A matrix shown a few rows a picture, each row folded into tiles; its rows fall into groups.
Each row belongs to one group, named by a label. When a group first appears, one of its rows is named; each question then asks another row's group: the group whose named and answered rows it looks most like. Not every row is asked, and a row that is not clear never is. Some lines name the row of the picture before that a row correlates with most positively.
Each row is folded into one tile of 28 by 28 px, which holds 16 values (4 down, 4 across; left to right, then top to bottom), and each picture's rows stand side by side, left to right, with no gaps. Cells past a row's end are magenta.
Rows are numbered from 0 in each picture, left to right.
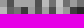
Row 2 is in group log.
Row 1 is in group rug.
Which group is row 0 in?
rug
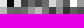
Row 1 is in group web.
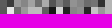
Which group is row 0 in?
web
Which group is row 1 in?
log
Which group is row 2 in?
rug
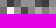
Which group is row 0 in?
web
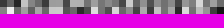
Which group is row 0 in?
web
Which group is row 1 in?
web
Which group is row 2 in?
rug
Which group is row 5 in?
rug
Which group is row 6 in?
rug
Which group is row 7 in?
log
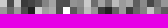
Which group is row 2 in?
web
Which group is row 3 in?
log
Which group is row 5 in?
web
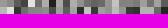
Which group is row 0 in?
log
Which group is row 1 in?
log
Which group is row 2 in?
rug
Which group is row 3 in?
rug
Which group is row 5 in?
log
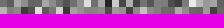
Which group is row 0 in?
rug
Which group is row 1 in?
web
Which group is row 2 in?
rug
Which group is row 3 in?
log
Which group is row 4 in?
log
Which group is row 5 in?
rug
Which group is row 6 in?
web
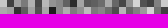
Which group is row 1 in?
rug
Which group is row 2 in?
web
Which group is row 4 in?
web
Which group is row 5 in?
web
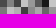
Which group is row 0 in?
web
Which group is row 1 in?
web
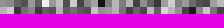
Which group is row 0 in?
log
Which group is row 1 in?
rug
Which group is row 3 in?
web
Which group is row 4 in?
log
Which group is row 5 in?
web
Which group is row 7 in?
web
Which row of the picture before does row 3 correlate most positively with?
1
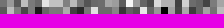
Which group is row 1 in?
rug
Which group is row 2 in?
log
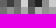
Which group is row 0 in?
web
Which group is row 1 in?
web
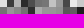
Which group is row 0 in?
log
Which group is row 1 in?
web
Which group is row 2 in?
rug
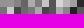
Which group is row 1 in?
log
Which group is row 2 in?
log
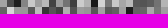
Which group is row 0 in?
web
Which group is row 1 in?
log
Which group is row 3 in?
rug
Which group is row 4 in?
log
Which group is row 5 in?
web
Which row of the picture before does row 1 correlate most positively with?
1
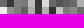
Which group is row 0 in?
rug
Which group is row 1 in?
rug
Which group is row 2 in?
rug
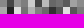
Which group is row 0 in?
rug
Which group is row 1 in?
log
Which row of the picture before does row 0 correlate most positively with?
1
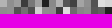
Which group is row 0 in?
log
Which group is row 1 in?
web
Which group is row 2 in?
web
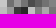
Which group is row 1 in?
rug
